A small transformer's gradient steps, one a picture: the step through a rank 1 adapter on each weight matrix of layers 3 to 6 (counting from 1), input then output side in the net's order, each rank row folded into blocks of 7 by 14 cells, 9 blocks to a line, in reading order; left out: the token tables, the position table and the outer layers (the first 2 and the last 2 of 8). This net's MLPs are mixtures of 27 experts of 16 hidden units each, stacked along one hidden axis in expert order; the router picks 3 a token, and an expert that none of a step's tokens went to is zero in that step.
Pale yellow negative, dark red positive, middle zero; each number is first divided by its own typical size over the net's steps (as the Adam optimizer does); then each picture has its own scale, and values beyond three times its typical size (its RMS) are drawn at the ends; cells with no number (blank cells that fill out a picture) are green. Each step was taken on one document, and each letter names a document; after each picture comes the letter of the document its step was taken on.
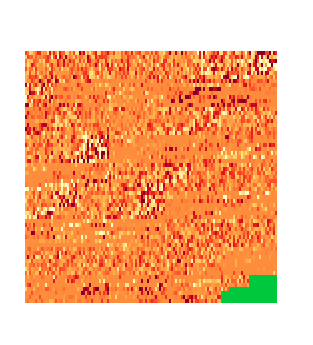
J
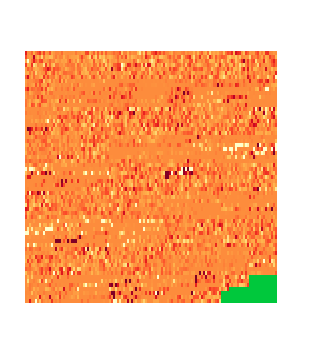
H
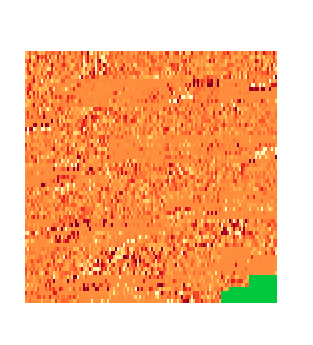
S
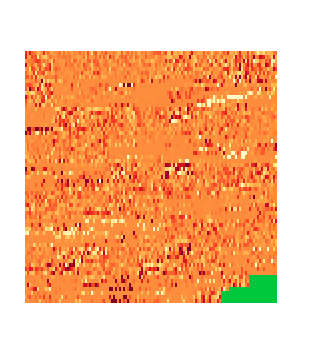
H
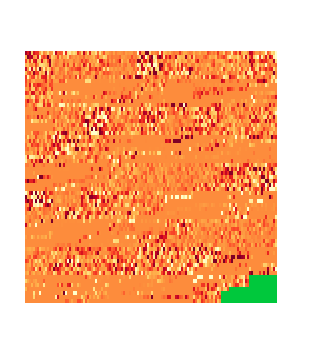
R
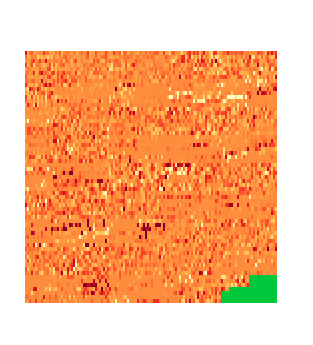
H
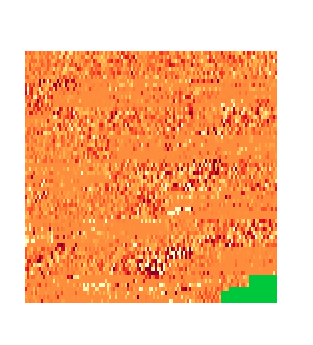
S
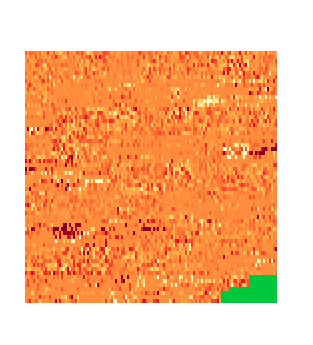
H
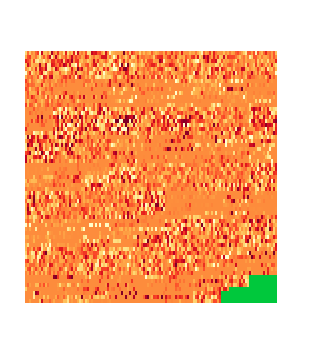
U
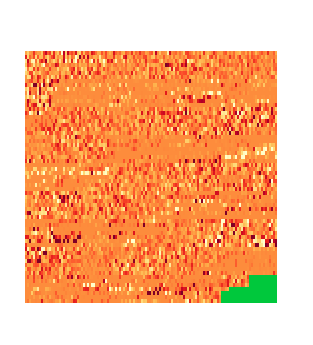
S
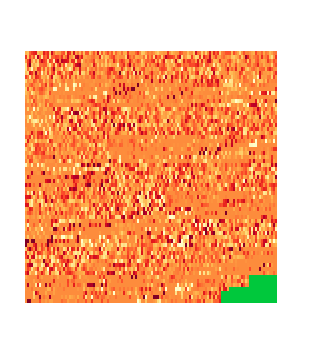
J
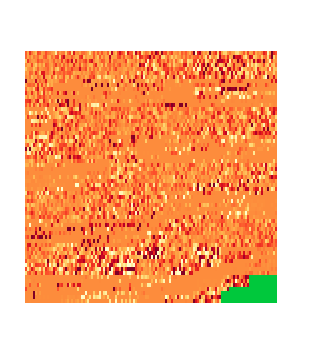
U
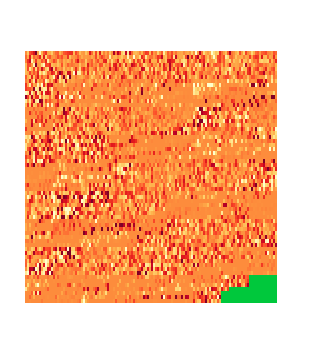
U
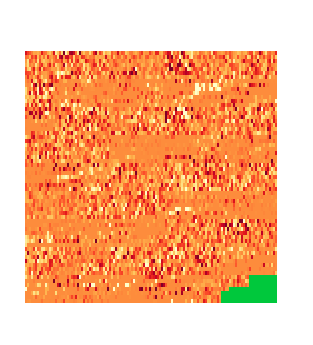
J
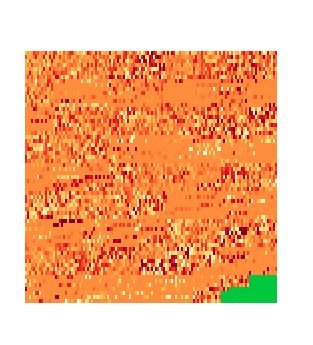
R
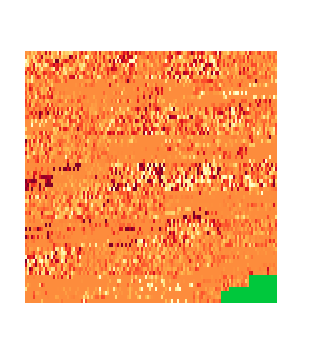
U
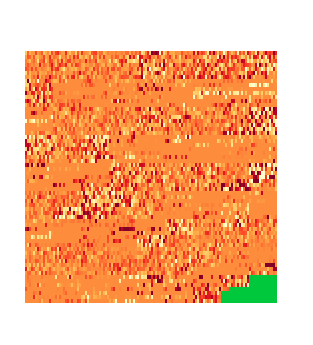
R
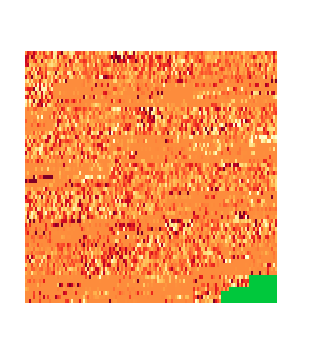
R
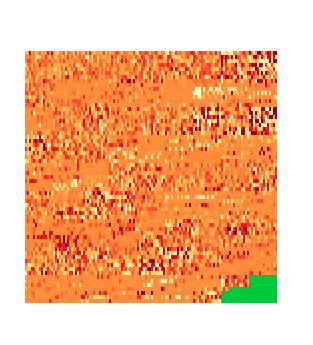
R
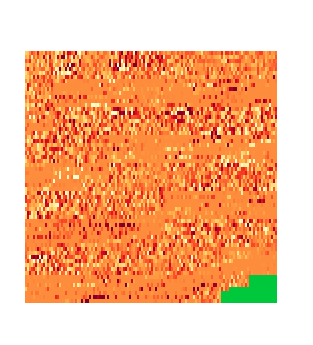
U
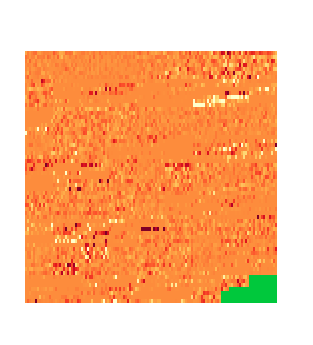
H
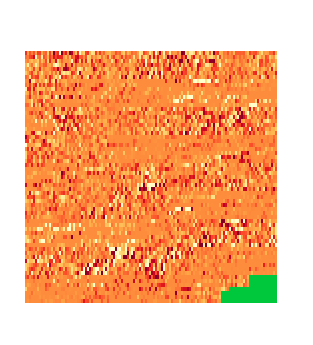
S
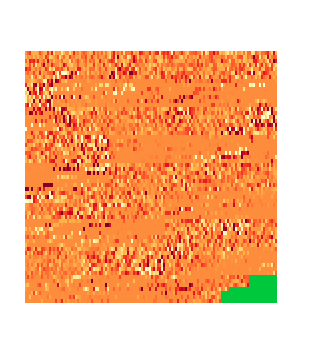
J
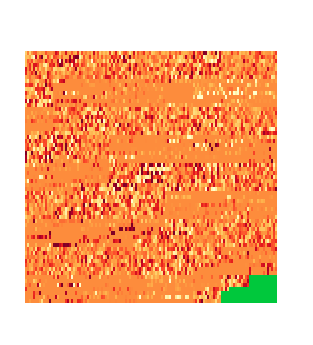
R
